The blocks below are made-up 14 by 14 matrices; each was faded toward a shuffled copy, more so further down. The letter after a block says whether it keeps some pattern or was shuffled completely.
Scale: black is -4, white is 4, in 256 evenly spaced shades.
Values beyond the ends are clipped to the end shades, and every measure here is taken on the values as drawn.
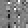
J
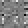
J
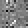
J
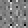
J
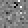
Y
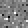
Y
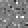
Y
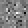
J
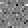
Y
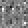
J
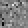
Y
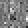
J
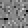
Y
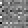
J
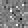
Y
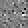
Y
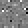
Y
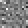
J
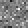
Y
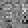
J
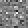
J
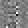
J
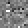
J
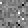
Y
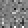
J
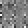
J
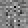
J
